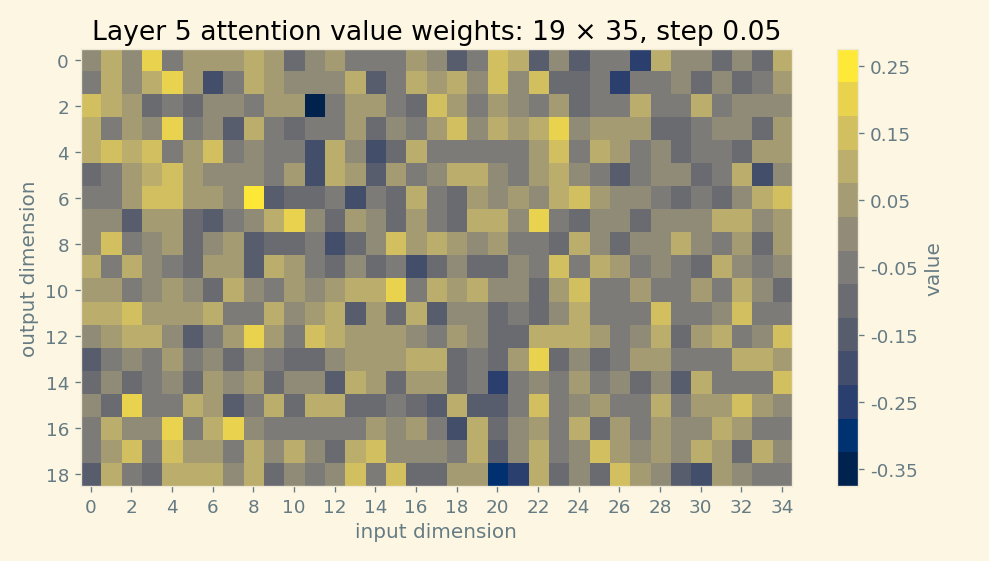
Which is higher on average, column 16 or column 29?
column 16
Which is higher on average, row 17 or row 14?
row 17
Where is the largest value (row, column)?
6 8
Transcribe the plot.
Title: Layer 5 attention value weights: 19 × 35, step 0.05
x-axis: input dimension, ticks 0 2 4 6 8 10 12 14 16 18 20 22 24 26 28 30 32 34
y-axis: output dimension, ticks 0 2 4 6 8 10 12 14 16 18 (0 at the top)
Colour bar: value, ticks -0.35 -0.25 -0.15 -0.05 0.05 0.15 0.25
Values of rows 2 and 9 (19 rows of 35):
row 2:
0.15 0.1 0.05 -0.1 -0.05 -0.1 0 0 -0.05 0.05 0.05 -0.35 -0.05 0.05 0.05 -0.05 -0.1 0.15 0.05 -0.05 0.05 0 -0.05 0.05 -0.1 -0.05 -0.05 0.1 -0.05 -0.05 0.1 -0.05 0 0 0
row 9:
0.1 -0.05 0.1 0 -0.05 -0.1 0.05 0.05 -0.15 0.1 0.05 -0.05 -0.1 0 -0.1 -0.05 -0.2 -0.1 0 -0.1 -0.1 0 -0.05 0.15 -0.05 0.1 0.05 -0.05 0 -0.05 -0.1 0.1 0 -0.05 0
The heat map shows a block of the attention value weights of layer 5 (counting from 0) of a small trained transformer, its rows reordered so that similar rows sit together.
